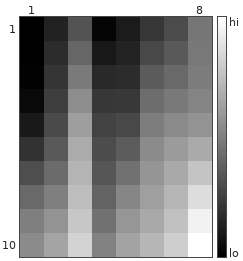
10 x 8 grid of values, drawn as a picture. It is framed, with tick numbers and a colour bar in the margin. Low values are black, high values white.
Slope: up to the bottom right. Grain: streaks running down. Ninth with the highest average: bottom right.
